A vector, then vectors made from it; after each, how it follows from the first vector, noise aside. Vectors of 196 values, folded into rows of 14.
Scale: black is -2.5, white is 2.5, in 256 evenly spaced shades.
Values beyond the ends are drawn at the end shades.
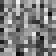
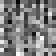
negated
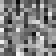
negated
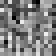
reversed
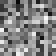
sign-scrambled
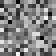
sign-scrambled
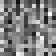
negated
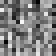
reversed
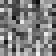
reversed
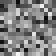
sign-scrambled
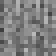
shrunk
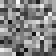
sign-scrambled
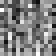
reversed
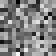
sign-scrambled
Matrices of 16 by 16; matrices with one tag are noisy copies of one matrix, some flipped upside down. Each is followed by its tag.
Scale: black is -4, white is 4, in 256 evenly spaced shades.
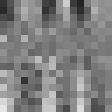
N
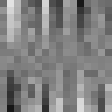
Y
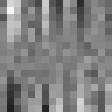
Y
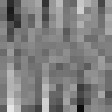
Y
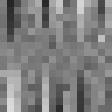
Y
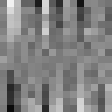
Y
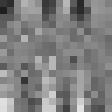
N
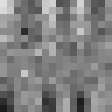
N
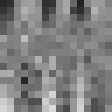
N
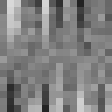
Y
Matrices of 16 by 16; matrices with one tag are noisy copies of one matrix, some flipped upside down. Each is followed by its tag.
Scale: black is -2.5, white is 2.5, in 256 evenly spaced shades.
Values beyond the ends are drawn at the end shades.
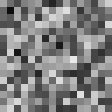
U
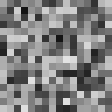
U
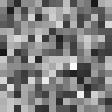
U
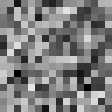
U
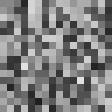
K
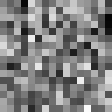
K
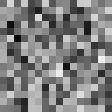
K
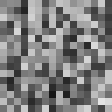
K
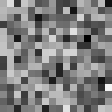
U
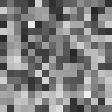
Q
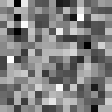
U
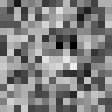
U
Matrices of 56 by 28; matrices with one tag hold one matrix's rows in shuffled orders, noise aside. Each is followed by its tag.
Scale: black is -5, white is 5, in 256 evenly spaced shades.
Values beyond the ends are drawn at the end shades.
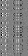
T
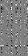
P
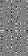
P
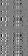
T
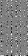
P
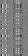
T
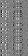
T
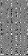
P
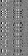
T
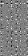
P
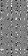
P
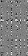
P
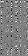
P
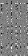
P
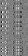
T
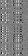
T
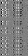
T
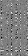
P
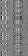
T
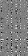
P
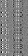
T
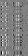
T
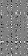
P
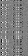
T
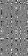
P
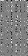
P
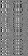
T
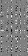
P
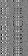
T
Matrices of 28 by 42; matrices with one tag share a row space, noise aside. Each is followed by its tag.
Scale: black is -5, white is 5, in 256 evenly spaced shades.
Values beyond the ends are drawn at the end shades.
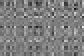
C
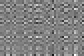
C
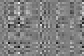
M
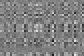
C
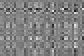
C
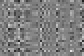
M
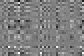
M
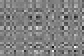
C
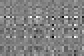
C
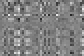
M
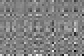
C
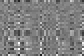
M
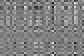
C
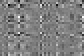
M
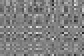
C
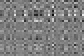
C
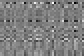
C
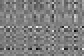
C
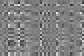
M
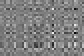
C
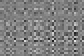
C
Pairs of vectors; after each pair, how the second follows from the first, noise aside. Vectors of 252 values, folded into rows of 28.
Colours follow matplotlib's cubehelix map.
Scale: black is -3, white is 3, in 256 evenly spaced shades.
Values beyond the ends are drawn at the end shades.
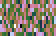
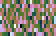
copied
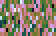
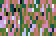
negated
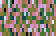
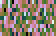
copied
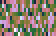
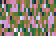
copied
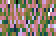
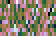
negated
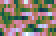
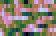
negated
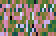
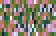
negated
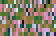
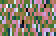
copied
